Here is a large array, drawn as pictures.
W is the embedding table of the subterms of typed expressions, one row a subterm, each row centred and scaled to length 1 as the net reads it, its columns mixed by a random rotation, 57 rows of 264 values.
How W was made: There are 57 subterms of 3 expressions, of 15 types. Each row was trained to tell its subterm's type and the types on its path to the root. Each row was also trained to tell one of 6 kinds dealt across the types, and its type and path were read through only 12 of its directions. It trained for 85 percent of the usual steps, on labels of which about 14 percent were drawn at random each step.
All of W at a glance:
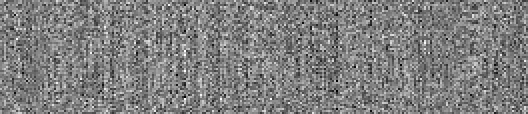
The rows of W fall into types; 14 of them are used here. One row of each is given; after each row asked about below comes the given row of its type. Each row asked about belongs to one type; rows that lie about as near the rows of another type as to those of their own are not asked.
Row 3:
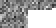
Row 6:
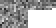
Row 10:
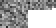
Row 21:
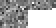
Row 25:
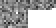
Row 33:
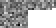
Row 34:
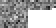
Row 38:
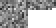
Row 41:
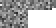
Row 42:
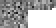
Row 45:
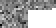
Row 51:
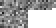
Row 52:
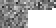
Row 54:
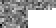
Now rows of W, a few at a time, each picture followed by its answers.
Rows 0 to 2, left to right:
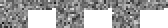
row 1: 6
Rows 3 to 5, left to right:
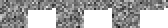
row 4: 3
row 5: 52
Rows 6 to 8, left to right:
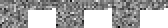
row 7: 33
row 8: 33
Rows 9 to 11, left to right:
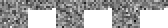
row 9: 51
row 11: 41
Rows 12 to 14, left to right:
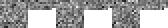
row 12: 34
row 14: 38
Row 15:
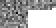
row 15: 42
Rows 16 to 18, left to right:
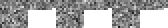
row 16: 6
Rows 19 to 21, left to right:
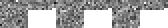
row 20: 21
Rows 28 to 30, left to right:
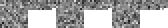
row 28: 34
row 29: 51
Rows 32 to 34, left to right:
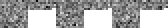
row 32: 34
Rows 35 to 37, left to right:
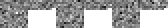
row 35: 25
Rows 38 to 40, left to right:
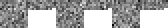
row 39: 41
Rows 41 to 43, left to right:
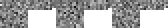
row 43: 33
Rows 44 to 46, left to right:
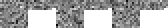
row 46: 42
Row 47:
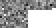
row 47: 54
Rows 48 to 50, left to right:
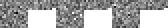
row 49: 25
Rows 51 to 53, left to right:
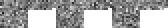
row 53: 41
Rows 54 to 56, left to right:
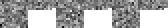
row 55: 6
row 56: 38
